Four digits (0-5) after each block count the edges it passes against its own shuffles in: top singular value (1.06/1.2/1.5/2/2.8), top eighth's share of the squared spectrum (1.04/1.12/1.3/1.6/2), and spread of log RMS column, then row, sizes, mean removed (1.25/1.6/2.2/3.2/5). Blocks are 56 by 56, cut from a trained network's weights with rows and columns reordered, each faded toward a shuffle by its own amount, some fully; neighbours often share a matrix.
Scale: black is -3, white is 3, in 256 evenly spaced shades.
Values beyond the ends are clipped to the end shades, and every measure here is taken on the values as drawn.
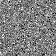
0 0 0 0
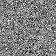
0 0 0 0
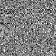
3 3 1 2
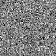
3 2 0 1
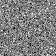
0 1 0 0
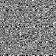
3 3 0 2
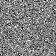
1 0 0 0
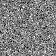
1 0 0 0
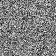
1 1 0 0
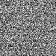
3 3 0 0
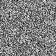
0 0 0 0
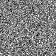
0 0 0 0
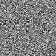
3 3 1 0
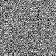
3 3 1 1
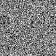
3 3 1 1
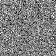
2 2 0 0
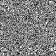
3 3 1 1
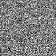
3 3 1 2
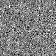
1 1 0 0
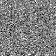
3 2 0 1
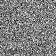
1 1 0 0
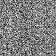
2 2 0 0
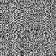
4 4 2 1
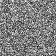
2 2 0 0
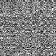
3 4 1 2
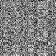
3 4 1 1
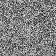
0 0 0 0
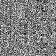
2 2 1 0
